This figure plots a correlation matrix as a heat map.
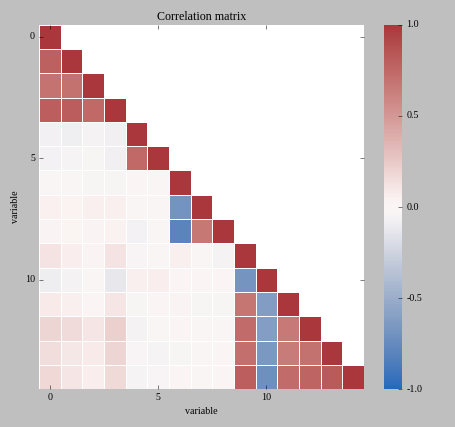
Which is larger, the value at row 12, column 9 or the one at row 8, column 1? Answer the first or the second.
the first
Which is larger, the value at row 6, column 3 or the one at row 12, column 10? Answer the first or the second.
the first
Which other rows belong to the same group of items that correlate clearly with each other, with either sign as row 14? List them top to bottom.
9, 10, 11, 12, 13
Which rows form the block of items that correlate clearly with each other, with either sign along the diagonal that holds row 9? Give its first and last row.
9 to 14
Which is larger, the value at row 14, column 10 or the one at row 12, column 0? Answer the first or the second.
the second
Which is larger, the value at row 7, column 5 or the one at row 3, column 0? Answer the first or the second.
the second
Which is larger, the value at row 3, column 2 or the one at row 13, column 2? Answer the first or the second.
the first
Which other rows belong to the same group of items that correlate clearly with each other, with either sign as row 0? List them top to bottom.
1, 2, 3
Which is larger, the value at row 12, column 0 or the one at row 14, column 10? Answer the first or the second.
the first
